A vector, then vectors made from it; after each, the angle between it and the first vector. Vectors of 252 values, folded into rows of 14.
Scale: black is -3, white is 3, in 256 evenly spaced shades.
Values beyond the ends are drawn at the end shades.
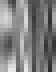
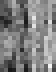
nearly opposite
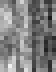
nearly parallel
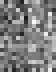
partly opposed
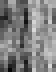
nearly opposite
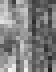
nearly parallel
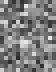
orthogonal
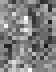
partly aligned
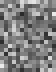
orthogonal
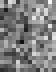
partly opposed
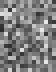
orthogonal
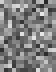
orthogonal
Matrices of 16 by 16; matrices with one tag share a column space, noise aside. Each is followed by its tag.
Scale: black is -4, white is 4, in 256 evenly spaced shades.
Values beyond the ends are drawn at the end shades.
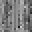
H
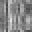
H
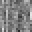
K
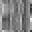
H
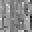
H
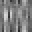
K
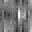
K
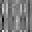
H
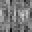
K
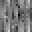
K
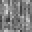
H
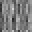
H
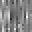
K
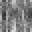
K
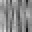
K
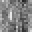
K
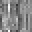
H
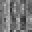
H
